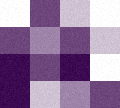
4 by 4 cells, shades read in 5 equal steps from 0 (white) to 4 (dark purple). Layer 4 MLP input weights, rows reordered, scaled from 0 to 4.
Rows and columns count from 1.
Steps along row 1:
up down down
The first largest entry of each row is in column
2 1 1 1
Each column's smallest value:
0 1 1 0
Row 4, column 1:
4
